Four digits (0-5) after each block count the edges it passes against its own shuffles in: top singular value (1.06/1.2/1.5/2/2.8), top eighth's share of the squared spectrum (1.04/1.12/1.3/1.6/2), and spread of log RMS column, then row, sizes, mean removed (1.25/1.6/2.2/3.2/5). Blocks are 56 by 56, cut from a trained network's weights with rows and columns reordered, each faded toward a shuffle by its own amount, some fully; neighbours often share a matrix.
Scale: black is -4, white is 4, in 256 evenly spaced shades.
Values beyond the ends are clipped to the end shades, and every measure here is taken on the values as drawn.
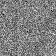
0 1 0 0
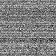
4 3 1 2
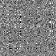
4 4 2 2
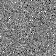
0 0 0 0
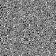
3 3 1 1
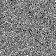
1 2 0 0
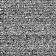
3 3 1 1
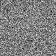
0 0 0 0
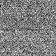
2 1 0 0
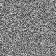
3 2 0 0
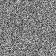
0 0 0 0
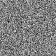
0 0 0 1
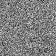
0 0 0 0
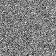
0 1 1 0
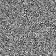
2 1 0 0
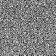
3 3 0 1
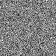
0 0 0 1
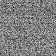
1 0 0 0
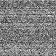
3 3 0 0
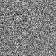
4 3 1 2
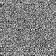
3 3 0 2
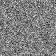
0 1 0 0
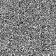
2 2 0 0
